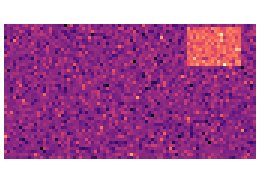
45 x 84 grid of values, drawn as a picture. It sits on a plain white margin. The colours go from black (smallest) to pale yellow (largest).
Average level on the scale: 40%. Odd patch: higher, in the top right. Ninth with the highest average: top right. Stripes: none.
